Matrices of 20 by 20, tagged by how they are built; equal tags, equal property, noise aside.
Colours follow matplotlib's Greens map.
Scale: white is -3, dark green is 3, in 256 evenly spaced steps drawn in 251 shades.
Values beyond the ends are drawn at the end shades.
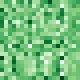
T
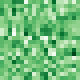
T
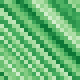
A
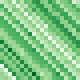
A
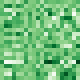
T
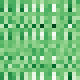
T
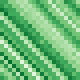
A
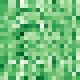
T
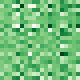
T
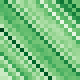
A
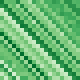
A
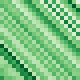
A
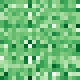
T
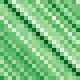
A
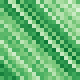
A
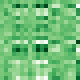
T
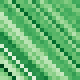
A
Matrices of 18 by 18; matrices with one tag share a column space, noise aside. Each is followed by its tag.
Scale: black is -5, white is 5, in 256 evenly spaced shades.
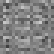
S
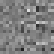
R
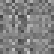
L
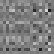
R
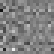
R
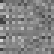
S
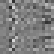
S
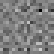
R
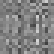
L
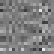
R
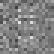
S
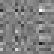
R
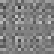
S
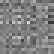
S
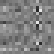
R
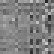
L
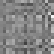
L
